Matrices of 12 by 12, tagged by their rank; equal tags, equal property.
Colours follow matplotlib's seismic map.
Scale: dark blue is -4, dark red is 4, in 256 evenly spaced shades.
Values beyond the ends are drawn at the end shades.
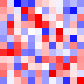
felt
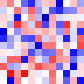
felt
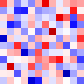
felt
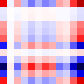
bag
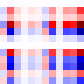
bag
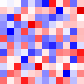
felt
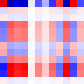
bag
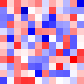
felt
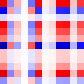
bag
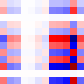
bag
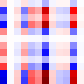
bag
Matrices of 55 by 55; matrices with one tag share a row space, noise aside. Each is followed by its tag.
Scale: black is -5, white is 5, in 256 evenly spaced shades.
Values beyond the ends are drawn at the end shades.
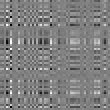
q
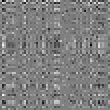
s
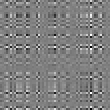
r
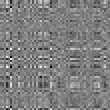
q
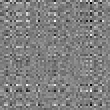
r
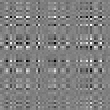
r
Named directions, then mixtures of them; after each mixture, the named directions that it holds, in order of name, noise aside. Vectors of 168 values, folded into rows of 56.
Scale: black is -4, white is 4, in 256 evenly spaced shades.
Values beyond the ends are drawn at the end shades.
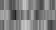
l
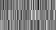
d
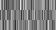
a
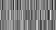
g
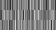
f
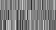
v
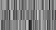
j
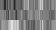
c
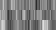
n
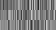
d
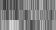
c, d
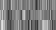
n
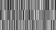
a, f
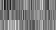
a, c, f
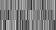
v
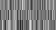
j, v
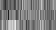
c, v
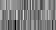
c, f, v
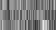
j, n, v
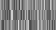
a, j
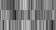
a, l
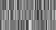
j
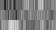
c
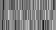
d, n, v
